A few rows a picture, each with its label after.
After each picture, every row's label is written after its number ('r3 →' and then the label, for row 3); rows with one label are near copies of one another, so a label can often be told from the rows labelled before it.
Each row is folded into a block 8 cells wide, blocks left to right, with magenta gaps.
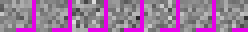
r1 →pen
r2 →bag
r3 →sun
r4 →bag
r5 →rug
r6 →bag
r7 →bag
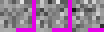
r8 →sun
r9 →sun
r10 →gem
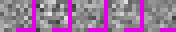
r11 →rug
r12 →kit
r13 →pen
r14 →kit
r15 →bag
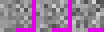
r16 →rug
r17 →rug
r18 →sun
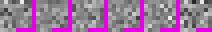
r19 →sun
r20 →bag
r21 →pen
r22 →bag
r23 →rug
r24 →sun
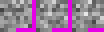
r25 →gem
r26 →kit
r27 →kit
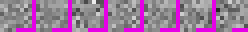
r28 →rug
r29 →pen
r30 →sun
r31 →rug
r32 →pen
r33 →pen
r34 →gem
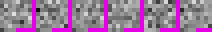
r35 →kit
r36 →gem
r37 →kit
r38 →pen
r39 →sun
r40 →gem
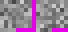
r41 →sun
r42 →rug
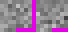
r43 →rug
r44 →bag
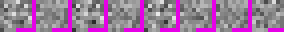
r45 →kit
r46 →pen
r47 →kit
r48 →pen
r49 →kit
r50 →pen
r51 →pen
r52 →sun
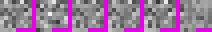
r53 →sun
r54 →kit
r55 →sun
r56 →sun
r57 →sun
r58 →pen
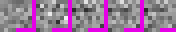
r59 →bag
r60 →kit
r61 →gem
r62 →gem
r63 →gem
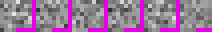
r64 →kit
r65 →gem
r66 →sun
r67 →gem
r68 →kit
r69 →pen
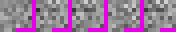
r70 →bag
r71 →gem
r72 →gem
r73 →rug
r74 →gem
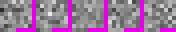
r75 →gem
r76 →kit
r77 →pen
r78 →sun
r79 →rug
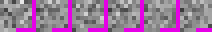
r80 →sun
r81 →gem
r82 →kit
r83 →gem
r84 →pen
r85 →gem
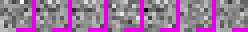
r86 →sun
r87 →gem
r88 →gem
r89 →kit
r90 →gem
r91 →rug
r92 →sun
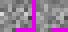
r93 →bag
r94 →bag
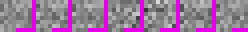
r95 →pen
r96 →pen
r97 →pen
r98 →bag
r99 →gem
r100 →pen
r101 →pen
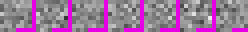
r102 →pen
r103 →bag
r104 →pen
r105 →rug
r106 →rug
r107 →kit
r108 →gem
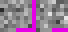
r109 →gem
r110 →kit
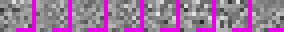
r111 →gem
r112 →rug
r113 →bag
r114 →rug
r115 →kit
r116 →kit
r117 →sun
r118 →bag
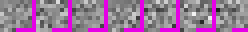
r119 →bag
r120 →sun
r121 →gem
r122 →bag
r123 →gem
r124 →kit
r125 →gem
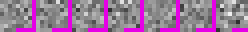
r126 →rug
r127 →sun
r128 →kit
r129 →gem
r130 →bag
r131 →pen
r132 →kit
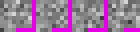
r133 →kit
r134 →rug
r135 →bag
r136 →kit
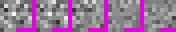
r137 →kit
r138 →kit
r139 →gem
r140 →pen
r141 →bag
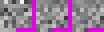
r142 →sun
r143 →bag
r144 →bag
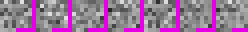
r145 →sun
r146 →kit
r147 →bag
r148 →gem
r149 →sun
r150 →gem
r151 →gem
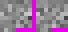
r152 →bag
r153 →bag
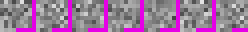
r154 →sun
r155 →rug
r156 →kit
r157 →pen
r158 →bag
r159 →sun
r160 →rug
